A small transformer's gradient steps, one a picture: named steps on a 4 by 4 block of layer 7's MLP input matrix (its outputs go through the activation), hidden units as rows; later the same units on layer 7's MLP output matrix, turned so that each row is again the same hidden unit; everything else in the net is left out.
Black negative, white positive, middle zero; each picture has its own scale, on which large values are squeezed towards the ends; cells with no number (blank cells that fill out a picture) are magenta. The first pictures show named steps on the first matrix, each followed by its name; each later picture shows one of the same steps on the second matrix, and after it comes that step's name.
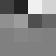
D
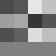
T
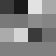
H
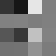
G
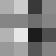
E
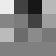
H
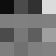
E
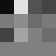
H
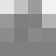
T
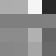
G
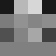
H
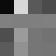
G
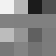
E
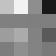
E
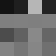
E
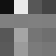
G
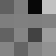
E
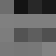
E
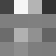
E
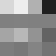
E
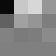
T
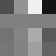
G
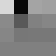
D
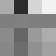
G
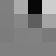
T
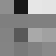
E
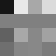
E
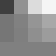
T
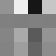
G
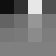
D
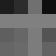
G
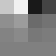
D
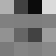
E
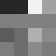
E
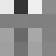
G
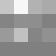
H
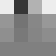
D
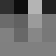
T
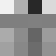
G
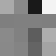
G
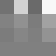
D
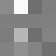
E
